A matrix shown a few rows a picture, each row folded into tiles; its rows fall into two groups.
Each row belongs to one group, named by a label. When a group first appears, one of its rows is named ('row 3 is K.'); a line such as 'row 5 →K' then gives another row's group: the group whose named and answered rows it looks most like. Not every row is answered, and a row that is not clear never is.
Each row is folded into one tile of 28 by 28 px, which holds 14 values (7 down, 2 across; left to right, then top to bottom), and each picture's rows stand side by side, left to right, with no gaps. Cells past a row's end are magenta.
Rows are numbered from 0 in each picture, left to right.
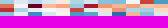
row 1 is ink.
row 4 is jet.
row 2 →ink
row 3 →ink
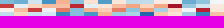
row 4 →jet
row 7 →jet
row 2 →jet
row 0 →ink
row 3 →jet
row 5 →jet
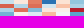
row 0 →ink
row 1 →ink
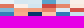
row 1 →jet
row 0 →ink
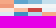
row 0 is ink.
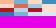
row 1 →jet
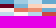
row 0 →ink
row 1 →jet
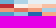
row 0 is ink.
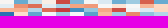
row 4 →jet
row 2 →jet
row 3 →ink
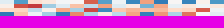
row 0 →jet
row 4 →jet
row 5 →jet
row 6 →jet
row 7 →jet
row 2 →jet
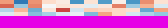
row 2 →jet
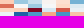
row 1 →jet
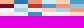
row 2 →ink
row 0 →ink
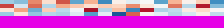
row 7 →ink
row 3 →jet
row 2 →ink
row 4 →jet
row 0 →ink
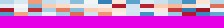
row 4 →ink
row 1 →jet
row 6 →jet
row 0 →jet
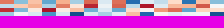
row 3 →ink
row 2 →ink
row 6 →jet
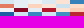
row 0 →ink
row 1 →ink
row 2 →jet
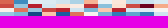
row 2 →jet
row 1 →ink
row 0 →ink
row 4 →jet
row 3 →ink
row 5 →ink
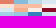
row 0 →ink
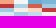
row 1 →ink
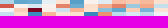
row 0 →ink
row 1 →jet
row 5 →ink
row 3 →jet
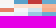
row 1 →ink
